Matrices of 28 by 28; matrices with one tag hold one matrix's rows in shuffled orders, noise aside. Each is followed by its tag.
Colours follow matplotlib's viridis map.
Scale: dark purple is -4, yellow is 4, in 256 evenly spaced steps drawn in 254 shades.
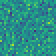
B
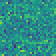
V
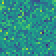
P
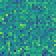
V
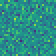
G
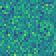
G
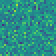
G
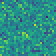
P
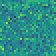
V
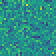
P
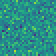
G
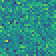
V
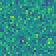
B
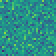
G
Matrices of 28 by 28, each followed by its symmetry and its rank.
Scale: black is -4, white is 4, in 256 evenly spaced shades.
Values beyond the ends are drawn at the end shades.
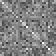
symmetric, rank five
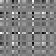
symmetric, rank one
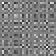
symmetric, rank three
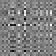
antisymmetric, rank two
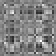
symmetric, rank three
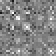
symmetric, rank five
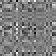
neither, rank three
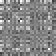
symmetric, rank three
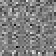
neither, rank five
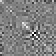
symmetric, rank five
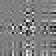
antisymmetric, rank two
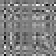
antisymmetric, rank two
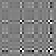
symmetric, rank one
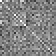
symmetric, rank five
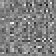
neither, rank five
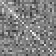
symmetric, rank five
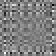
antisymmetric, rank two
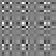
symmetric, rank one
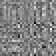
neither, rank five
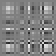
symmetric, rank one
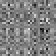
neither, rank three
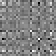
symmetric, rank three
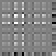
symmetric, rank one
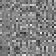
neither, rank five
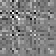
symmetric, rank three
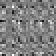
neither, rank three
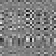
neither, rank three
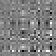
antisymmetric, rank two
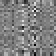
neither, rank three
